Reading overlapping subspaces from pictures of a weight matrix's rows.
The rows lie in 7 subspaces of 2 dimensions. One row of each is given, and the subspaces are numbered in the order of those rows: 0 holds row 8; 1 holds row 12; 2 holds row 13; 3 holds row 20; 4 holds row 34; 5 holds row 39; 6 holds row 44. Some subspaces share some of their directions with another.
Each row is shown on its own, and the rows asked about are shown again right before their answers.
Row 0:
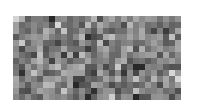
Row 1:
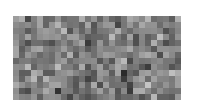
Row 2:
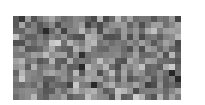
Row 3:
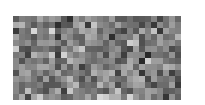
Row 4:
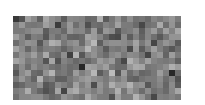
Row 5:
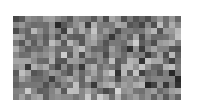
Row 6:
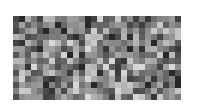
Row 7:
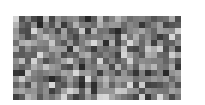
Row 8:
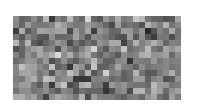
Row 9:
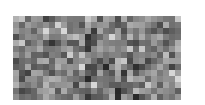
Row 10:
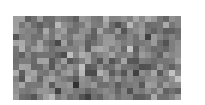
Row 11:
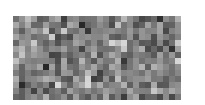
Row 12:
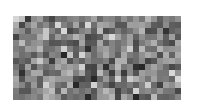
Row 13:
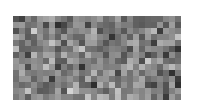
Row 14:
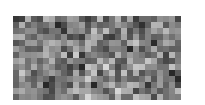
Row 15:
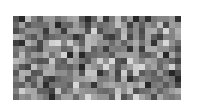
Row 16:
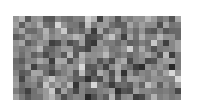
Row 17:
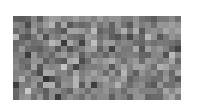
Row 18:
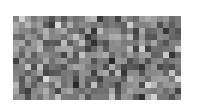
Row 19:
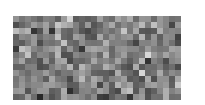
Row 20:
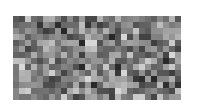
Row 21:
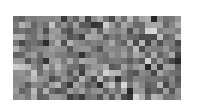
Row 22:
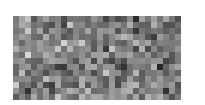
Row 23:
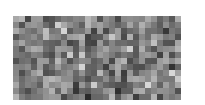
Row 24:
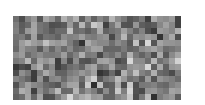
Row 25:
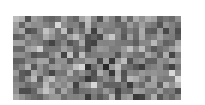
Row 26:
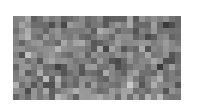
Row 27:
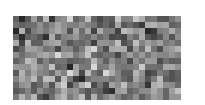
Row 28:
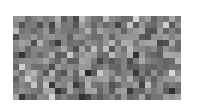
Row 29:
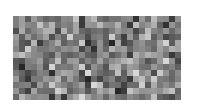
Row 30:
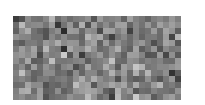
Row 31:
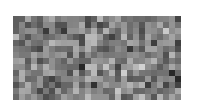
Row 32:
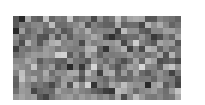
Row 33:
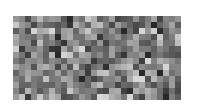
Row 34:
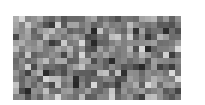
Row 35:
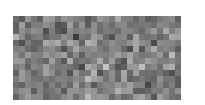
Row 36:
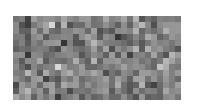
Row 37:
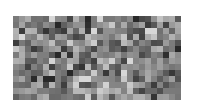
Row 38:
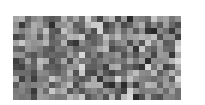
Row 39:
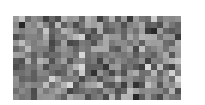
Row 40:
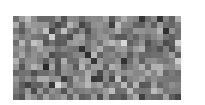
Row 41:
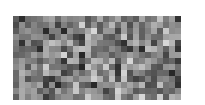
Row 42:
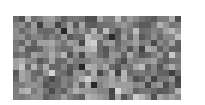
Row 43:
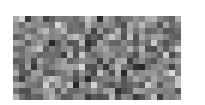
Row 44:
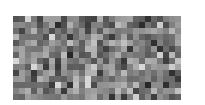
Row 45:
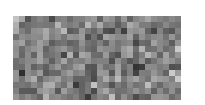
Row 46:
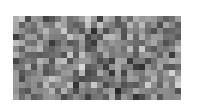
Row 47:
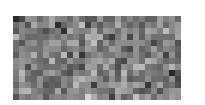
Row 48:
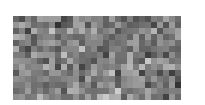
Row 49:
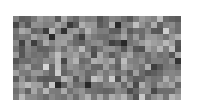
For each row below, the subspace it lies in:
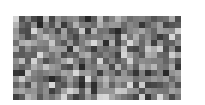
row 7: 1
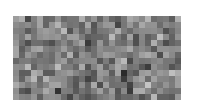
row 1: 5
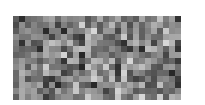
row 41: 6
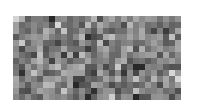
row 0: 1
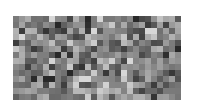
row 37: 0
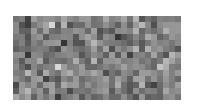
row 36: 4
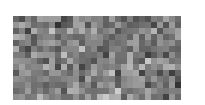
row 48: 2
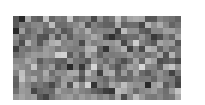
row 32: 0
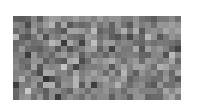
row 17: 4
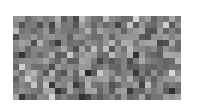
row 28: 3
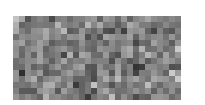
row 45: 1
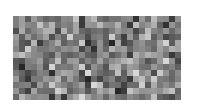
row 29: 3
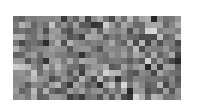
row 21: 5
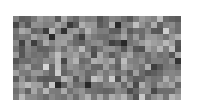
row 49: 6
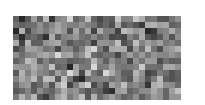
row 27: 0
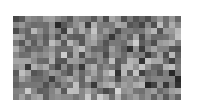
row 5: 2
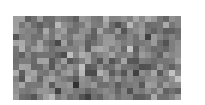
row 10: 3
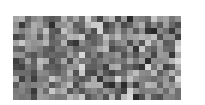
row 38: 5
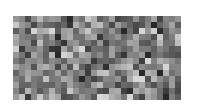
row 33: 2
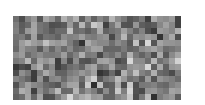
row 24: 5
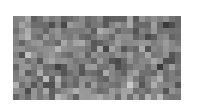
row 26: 4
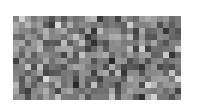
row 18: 4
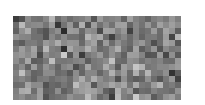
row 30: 1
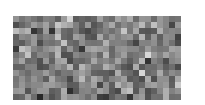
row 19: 2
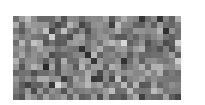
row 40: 6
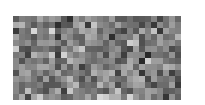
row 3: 2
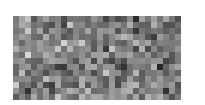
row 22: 4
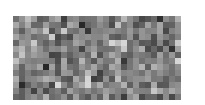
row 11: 6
